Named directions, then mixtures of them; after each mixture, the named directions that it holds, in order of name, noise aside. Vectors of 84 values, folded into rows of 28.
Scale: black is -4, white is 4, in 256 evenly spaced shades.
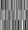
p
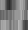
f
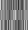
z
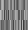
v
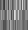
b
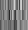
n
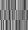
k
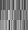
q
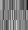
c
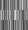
b, v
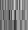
n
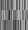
n, p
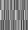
v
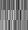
q, z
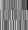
c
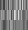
b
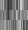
f, n, v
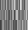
n, v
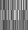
b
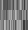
f, q, v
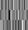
k, n, p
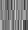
f, p, v
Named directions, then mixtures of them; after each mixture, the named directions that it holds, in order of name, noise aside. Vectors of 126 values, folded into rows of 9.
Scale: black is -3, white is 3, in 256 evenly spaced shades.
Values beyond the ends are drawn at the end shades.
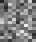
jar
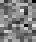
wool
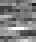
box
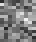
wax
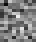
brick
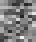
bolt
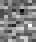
bolt, box, brick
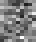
bolt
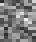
wax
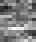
box, jar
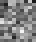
brick, jar, wax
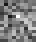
brick, wax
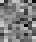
wax, wool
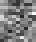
bolt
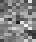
box, jar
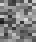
jar, wax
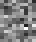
box, wool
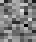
wool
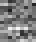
box, brick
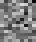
wool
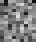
brick, wool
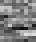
box, wool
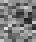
wax, wool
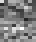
box, brick, wax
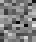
bolt, wool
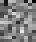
brick, jar, wool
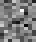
wool
